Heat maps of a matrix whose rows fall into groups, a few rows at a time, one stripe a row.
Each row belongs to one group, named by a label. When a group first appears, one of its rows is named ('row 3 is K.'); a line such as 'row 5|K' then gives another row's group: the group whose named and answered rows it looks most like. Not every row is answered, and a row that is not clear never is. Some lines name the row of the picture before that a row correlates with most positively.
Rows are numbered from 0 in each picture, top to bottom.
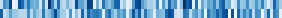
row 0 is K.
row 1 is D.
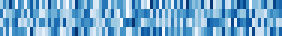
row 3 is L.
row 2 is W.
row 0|K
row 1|L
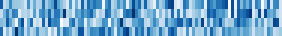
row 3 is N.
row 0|D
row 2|K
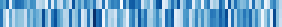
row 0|L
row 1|D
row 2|D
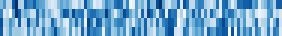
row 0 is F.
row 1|N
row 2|D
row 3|D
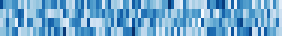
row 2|K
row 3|W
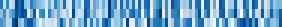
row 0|L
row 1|L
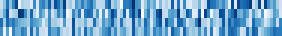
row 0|W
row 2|L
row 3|L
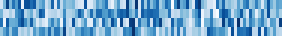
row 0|F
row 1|N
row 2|L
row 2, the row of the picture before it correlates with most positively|2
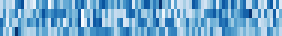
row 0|N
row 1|W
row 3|N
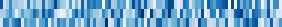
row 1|K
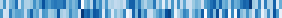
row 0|W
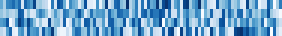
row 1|N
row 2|L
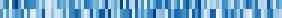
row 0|F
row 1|N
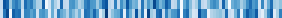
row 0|F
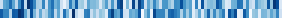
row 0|K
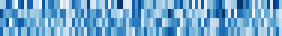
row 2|L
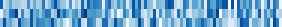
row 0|D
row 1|W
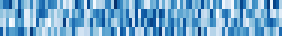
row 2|N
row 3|L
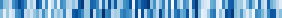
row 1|N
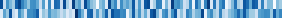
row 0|L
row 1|K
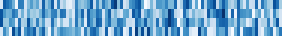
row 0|K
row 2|D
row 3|F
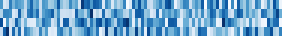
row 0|D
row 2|N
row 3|F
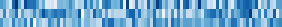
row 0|F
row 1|W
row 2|L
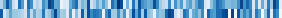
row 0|K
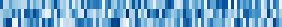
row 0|D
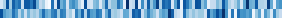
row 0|F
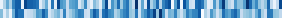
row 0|F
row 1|N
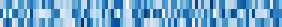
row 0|K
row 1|L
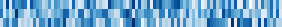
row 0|L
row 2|W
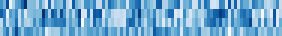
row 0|L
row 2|W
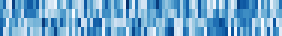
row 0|F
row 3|D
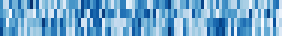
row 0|D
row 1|N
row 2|W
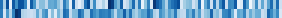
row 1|N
